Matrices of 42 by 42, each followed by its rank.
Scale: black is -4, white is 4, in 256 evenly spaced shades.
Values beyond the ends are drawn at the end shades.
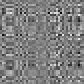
three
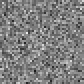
full rank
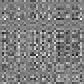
three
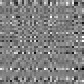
three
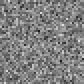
full rank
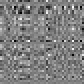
three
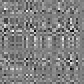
three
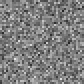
full rank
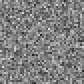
full rank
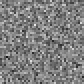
full rank
